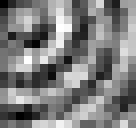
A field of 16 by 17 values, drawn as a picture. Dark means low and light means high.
The top left is the ninth with the lowest average. Rings spread out from the top left. No row or column stands out. There is no overall slope.
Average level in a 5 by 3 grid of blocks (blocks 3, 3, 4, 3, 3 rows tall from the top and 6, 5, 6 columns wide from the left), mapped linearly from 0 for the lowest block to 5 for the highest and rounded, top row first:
243 | 035 | 433 | 432 | 053
